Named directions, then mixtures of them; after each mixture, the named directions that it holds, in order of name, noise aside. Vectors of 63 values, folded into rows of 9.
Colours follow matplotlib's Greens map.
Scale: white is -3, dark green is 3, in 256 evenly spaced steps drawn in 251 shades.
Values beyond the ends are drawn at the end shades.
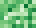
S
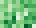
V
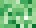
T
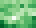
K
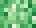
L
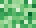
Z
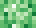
L, V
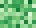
Z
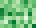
T, Z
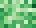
K, Z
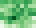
K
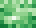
K, Z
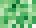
L, T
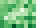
K, S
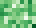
L, T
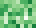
T
